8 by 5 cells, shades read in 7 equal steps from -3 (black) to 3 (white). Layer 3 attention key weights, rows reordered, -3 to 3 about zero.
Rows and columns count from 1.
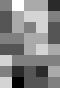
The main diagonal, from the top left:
0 1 0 1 1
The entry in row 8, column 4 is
-1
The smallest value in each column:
-1 -3 -1 -2 -2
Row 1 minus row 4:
0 3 0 0 -1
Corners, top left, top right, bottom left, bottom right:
0 -2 2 0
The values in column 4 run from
-2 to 2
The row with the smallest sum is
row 7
